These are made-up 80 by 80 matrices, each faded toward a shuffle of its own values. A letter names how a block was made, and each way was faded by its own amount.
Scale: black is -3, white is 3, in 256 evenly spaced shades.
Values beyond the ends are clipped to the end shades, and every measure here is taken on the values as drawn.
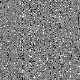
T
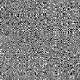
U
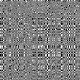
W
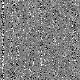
T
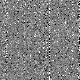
T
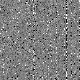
T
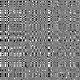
W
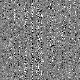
T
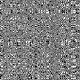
U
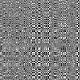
W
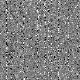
T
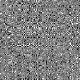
U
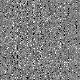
T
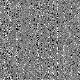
T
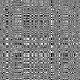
W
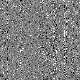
T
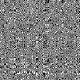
U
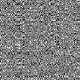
U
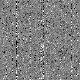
T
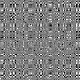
W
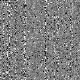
T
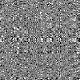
U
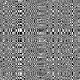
W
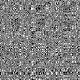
U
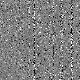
T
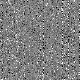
T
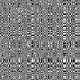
W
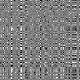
W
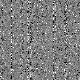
T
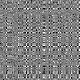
W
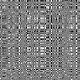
W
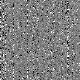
T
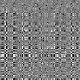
W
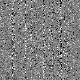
T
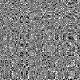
U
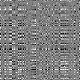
W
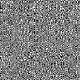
U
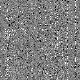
T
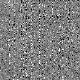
T
